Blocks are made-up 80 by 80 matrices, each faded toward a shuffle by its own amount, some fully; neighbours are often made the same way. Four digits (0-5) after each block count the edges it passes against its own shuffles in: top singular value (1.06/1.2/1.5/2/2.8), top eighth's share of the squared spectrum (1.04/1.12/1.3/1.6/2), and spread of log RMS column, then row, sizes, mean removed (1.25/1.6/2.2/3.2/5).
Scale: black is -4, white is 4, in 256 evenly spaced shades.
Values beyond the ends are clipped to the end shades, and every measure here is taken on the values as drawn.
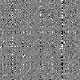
4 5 3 2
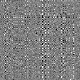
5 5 3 3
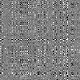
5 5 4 3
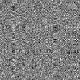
4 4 2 2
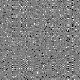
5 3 2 2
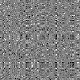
5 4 3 2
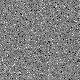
2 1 0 0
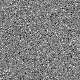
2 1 0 0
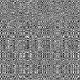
5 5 3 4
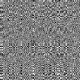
5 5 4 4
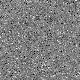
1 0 0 0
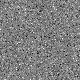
0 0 0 0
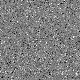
1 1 0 0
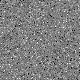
1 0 0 0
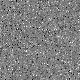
0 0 0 0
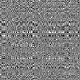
5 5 3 3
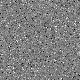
2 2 0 0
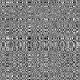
5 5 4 4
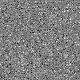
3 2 0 0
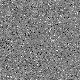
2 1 0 0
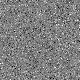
0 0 0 0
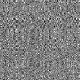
4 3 2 2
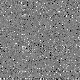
3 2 0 1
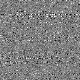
2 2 0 3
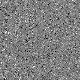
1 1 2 0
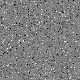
0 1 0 0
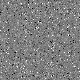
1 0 1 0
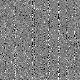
2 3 3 0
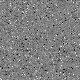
0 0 0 0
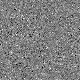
0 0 0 0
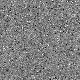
0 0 0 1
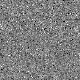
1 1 0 2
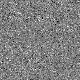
0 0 0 2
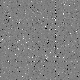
3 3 1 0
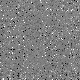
2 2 1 1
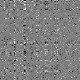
4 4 2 2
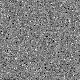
0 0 0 0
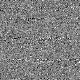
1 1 0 3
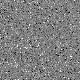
3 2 0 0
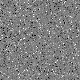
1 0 0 0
